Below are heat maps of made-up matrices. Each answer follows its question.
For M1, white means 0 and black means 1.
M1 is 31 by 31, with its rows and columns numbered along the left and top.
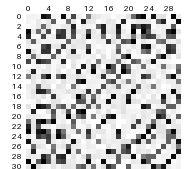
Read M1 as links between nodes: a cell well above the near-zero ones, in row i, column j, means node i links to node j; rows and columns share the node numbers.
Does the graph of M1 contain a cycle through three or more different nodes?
yes
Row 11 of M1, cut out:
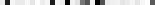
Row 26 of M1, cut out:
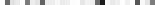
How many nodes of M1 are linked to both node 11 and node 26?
4
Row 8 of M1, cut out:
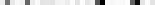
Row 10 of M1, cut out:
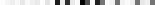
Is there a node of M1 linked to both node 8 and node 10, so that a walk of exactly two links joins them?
yes
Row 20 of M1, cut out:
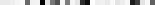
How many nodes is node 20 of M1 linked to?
10
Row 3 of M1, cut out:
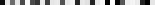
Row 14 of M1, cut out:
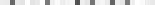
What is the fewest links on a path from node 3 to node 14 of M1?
2
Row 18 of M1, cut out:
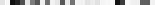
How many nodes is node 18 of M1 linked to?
12
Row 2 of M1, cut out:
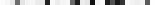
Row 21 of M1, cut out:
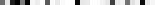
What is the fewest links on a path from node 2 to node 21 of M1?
1
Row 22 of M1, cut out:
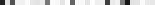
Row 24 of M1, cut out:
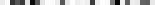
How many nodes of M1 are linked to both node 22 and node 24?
2
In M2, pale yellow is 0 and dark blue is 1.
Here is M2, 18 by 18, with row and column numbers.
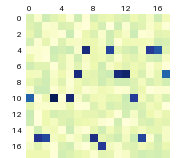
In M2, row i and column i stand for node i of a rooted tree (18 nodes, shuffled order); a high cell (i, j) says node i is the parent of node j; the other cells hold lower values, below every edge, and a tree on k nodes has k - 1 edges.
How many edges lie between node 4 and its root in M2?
0
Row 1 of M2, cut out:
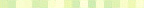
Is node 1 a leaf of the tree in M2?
yes
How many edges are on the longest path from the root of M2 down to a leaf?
2
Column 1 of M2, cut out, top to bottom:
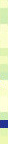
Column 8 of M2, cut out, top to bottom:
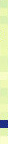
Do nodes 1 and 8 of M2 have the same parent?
yes
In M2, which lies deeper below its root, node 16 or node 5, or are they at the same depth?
node 5
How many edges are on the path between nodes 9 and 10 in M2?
3
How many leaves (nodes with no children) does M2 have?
13
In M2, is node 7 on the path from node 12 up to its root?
yes
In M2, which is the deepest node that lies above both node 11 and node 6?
7
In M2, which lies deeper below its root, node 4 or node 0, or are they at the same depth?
node 0
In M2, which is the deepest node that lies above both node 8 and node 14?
15
